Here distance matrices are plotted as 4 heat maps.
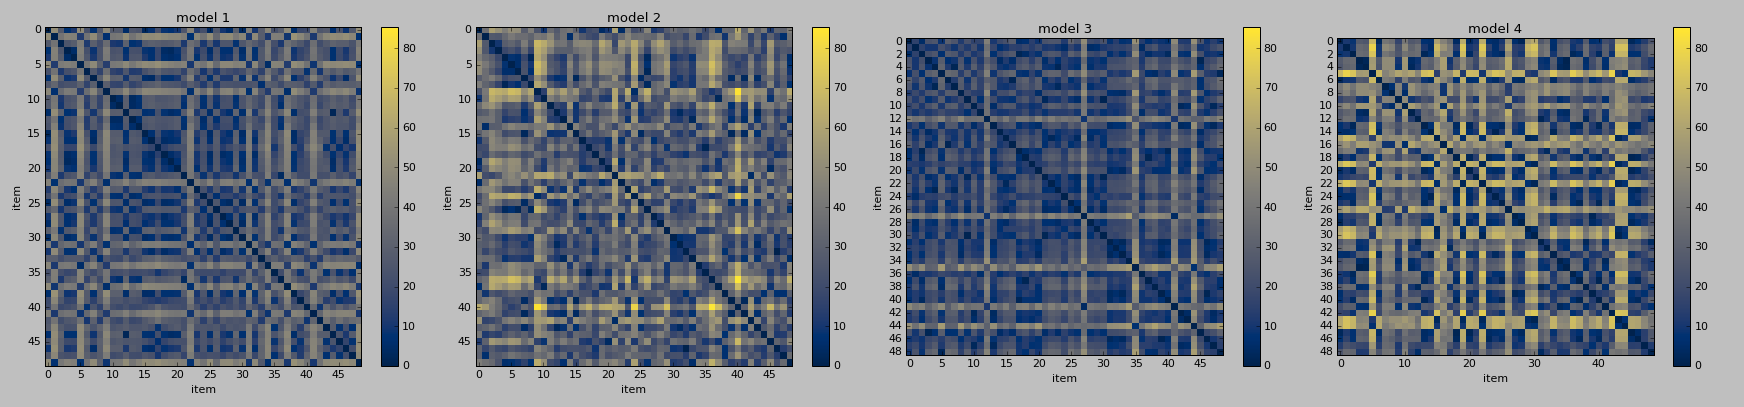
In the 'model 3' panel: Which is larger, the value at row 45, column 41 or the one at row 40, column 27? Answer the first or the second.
the second
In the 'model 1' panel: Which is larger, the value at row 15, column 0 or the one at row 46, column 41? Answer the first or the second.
the second
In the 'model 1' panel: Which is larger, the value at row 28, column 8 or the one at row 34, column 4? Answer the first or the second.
the second
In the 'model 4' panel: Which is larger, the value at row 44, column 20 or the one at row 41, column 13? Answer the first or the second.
the first
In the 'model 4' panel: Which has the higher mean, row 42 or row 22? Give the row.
22
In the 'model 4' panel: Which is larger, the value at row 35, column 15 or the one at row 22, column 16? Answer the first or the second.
the second
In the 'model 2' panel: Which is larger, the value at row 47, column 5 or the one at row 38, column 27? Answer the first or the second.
the first
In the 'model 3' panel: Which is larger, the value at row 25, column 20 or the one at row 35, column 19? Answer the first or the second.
the second
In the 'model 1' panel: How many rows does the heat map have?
49
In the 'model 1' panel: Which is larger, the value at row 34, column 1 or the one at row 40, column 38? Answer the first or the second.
the second
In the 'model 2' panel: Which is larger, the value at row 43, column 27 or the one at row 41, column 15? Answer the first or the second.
the first
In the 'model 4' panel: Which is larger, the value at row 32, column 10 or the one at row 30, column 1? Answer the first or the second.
the second
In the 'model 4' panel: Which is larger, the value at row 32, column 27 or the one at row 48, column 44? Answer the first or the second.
the second
